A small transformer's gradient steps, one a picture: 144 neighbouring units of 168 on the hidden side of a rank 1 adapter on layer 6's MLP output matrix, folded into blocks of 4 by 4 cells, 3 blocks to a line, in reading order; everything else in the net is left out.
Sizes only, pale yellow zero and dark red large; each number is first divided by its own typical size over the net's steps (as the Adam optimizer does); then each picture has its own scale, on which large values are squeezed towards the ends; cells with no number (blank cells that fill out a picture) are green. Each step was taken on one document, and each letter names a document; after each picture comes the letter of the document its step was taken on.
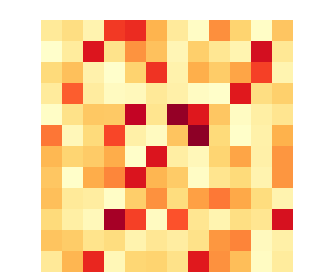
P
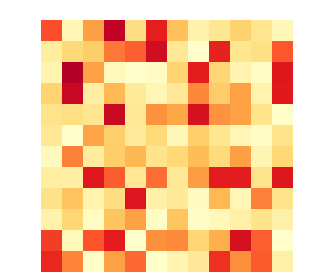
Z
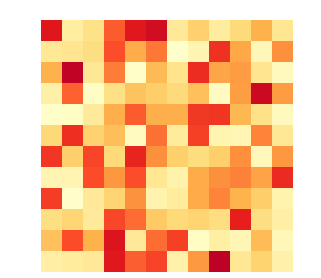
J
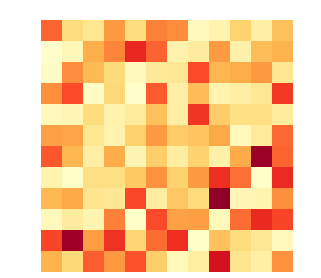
Z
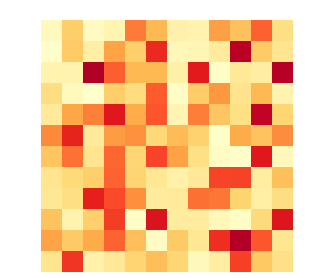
Z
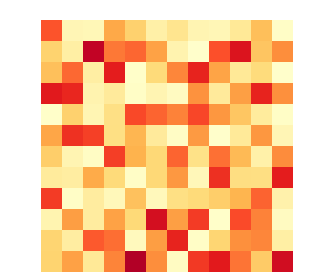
J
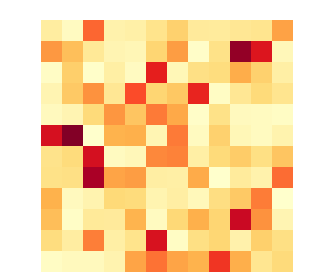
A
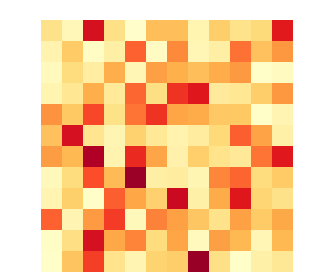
A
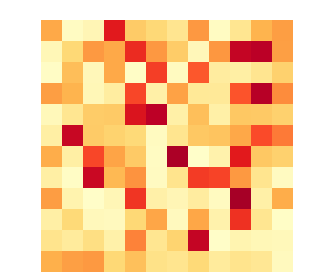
A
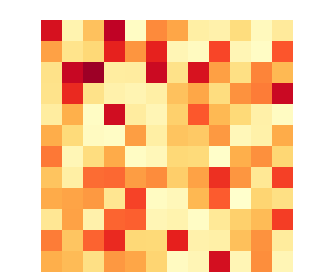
Z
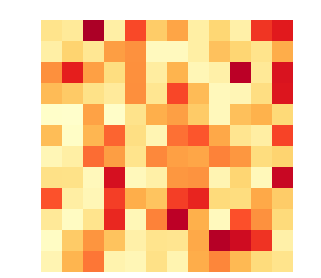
P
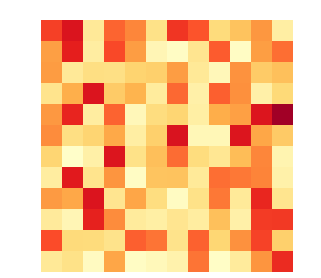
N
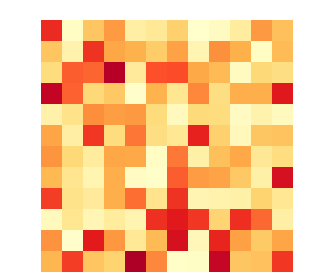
J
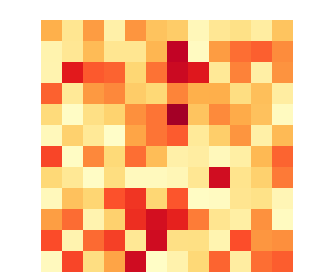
J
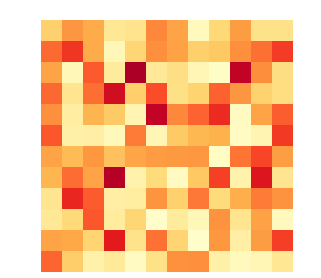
N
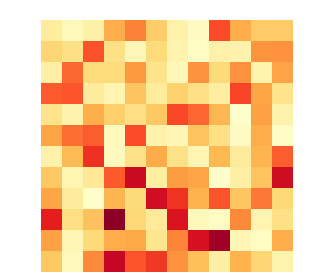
P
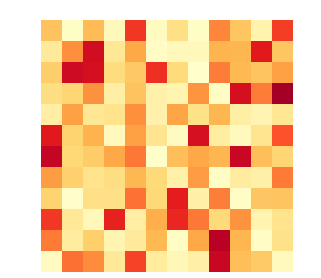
P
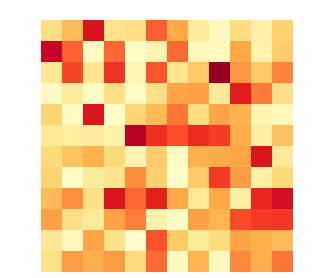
J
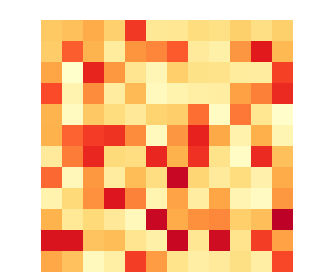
J
